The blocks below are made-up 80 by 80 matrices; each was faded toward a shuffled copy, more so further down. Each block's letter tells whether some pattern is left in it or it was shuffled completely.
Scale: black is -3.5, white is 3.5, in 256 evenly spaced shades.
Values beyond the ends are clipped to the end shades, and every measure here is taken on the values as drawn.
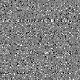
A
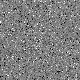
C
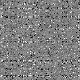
A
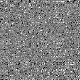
A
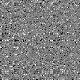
A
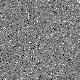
C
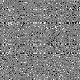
A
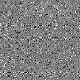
A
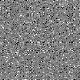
A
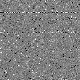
A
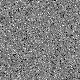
C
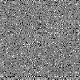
A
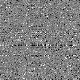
A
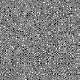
A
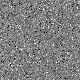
C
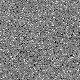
C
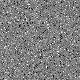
C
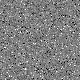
C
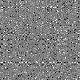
A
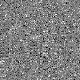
A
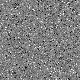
C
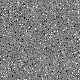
C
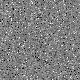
C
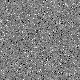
C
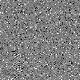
A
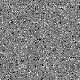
A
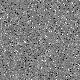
C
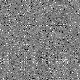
A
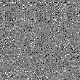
A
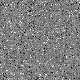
A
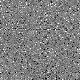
A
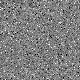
C
